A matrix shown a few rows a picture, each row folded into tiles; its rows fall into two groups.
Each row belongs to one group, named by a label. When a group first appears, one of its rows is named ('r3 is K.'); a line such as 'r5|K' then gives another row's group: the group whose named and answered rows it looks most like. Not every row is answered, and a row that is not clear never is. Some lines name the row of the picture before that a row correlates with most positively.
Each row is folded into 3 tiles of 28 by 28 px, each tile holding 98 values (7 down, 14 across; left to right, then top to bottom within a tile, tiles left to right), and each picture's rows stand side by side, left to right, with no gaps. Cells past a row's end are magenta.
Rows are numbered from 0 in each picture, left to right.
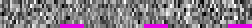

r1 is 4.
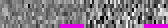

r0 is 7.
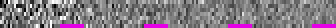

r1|7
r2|4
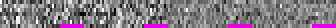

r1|4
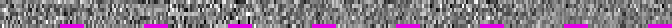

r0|7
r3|7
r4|7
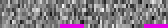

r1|4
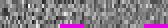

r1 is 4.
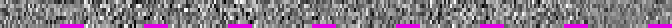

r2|4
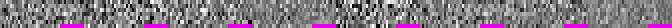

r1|4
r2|4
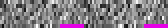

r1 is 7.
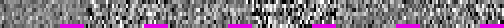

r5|4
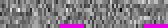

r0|4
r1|7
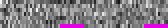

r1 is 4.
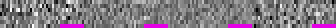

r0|4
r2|4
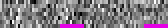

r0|4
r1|7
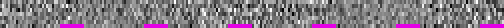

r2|4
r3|7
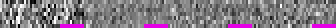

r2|7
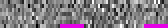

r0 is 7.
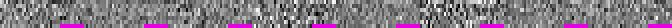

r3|7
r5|7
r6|4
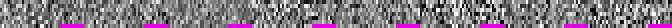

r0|7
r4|4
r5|4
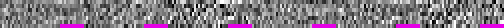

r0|7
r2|7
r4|7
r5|4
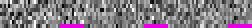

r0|4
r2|4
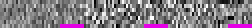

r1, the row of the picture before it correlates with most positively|1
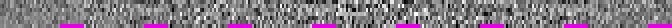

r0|4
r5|7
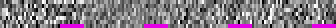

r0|7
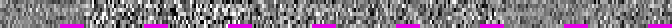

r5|4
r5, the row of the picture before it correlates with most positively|2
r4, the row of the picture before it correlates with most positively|2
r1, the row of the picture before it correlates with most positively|3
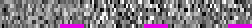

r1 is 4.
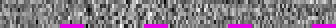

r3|7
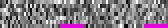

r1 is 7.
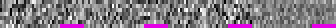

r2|4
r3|7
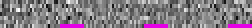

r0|4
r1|7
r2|4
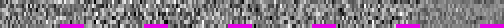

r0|7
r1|4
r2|4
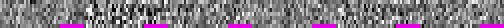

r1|7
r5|7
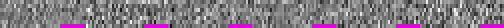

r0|7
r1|7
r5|4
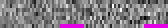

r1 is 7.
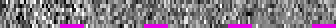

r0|4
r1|7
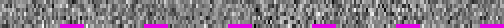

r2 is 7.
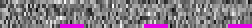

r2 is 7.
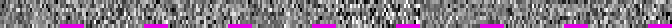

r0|4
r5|7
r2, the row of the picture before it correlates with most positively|2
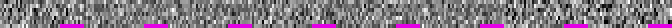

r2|7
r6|4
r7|4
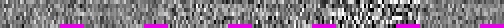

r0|4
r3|4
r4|7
